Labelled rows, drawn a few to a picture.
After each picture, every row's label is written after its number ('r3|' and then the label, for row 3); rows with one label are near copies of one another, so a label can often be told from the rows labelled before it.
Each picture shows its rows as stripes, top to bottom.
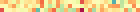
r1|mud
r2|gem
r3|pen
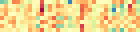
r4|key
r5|mud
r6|mud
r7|mud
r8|pen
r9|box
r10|pen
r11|mud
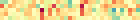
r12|key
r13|pen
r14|mud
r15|mud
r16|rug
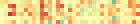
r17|mud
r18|box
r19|gem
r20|box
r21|rug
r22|gem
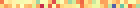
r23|pen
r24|mud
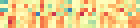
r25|key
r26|gem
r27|key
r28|pen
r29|box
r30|box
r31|box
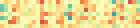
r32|mud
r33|key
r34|key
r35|rug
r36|key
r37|box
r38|rug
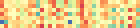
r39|pen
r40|pen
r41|mud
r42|pen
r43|mud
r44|key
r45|mud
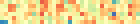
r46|rug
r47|box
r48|box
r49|mud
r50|gem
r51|key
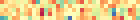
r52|pen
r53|gem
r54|mud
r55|mud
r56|key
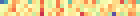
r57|key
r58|gem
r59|box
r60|mud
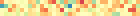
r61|pen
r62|key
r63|box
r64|rug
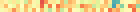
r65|rug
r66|mud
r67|gem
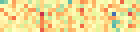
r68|key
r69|gem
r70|pen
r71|mud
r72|gem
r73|rug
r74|mud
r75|rug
